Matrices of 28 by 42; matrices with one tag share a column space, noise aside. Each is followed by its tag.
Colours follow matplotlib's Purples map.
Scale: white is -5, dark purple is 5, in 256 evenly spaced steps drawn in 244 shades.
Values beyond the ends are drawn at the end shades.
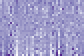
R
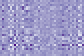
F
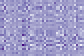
F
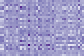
F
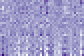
R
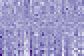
R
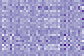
F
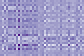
F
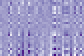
R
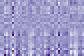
R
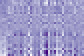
R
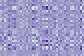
F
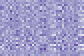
F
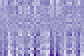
R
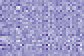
F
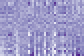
R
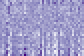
R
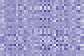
F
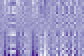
R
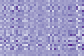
F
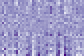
R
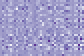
F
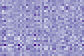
F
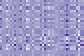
F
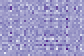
F
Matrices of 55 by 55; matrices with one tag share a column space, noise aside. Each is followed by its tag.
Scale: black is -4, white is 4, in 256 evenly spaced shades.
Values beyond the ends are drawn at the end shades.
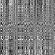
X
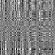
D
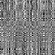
D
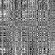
D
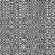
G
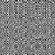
G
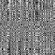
D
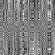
D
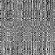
D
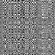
G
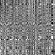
X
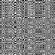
G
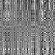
D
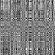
D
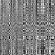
X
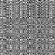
G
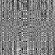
D
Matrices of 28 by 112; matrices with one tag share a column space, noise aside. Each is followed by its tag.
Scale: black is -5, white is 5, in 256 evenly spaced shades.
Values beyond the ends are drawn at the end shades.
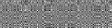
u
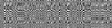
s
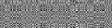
u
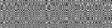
s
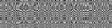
s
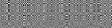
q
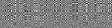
q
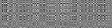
q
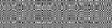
s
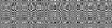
s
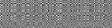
q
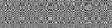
s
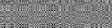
u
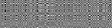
q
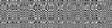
s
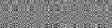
u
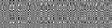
s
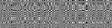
s
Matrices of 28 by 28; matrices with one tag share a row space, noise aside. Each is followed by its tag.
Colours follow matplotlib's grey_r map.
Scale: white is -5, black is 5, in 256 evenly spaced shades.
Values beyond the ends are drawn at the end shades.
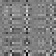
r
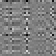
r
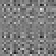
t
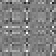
r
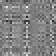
r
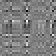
r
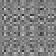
t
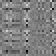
r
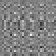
t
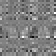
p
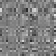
p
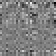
p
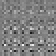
t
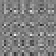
t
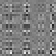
r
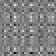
t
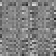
p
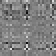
r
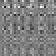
t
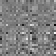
p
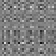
t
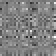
p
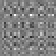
t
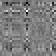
r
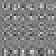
t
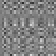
t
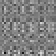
t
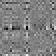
r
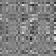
p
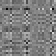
r
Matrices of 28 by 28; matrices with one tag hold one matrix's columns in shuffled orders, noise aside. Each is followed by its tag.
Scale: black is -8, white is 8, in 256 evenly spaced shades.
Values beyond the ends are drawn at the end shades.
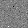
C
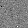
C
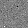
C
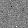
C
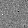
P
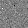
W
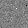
W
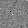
P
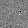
P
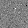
W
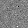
C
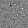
W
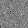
P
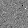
W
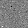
C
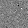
W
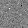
W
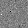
P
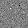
W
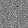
C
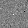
P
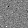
C
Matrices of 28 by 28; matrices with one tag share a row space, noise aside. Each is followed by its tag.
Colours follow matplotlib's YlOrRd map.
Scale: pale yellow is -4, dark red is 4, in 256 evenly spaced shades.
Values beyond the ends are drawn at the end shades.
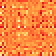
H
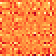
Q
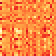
Q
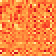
Q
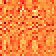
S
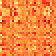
Q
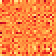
Q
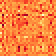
H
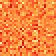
S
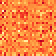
H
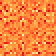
S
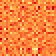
S
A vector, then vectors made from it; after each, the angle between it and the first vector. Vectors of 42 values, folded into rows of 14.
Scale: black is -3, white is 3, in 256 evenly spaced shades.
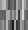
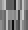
nearly parallel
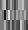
partly aligned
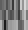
orthogonal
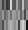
orthogonal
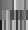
orthogonal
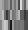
orthogonal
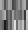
orthogonal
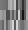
nearly opposite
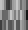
partly aligned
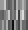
nearly parallel
